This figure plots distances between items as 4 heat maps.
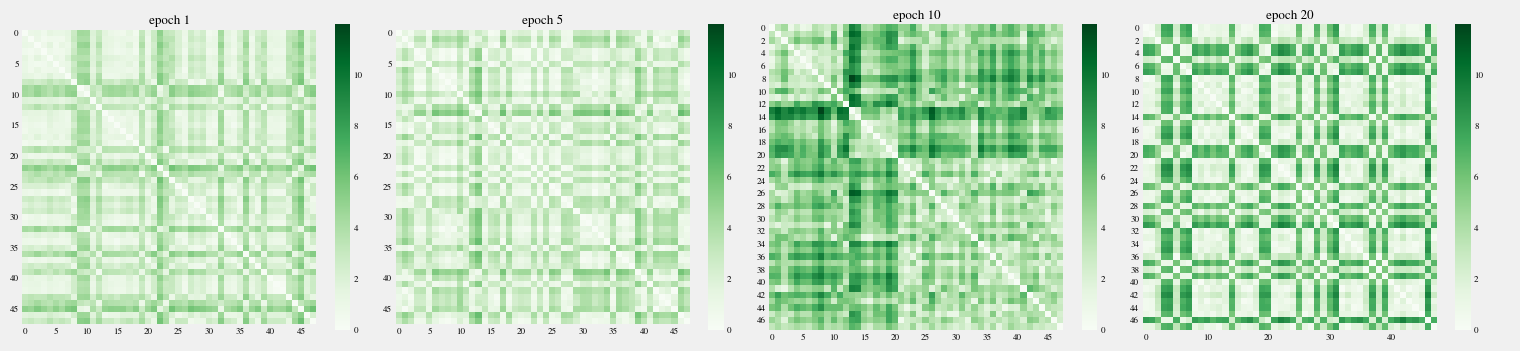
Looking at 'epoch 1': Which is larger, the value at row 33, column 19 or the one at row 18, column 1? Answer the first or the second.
the first
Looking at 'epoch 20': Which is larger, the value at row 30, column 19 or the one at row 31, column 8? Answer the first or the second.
the second
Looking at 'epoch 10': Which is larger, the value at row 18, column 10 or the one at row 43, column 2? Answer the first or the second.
the second
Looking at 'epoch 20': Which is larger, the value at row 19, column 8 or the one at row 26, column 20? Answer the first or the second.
the first
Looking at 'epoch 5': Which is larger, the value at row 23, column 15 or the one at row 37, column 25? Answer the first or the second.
the first
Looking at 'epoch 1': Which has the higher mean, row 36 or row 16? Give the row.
36
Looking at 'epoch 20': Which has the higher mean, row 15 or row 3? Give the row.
3
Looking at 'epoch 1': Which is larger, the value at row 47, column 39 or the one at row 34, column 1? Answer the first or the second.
the first
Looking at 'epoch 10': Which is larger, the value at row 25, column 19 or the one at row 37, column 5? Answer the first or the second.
the first
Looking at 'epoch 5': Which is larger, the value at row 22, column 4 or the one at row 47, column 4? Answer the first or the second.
the first
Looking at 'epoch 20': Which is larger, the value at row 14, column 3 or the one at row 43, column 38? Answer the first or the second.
the second
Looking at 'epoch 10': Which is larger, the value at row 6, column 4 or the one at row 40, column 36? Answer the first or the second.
the second
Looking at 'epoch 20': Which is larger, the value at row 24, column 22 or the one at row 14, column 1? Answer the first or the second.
the second
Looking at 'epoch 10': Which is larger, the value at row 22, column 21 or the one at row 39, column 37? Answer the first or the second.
the second
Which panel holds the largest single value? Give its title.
epoch 10
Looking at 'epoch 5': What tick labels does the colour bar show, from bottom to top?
0, 2, 4, 6, 8, 10
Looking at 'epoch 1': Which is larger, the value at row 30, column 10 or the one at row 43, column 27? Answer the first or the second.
the first
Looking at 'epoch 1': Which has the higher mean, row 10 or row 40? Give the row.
10
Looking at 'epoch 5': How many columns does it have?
48
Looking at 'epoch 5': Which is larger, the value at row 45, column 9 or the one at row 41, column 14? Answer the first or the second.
the first
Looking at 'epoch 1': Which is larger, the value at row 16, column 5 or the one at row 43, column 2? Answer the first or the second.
the second
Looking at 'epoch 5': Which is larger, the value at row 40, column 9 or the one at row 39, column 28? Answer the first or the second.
the first
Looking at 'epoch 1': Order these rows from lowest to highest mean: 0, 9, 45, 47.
0, 47, 9, 45
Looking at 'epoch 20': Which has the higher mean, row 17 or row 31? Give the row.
31
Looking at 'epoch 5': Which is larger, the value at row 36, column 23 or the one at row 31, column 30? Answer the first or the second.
the first
